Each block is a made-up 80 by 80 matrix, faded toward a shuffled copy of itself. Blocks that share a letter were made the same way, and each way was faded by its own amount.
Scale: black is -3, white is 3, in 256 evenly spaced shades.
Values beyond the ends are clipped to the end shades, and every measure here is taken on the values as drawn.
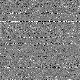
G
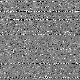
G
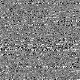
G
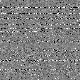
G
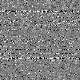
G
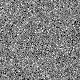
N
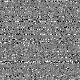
G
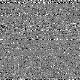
G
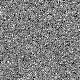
N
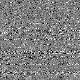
G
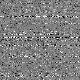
G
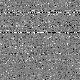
G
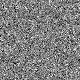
N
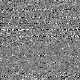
G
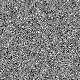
N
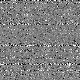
G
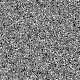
N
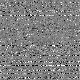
G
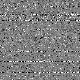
G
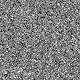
N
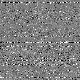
G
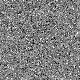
N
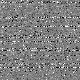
G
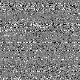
G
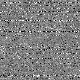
G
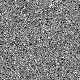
N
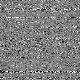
G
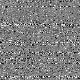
G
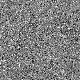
N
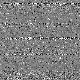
G
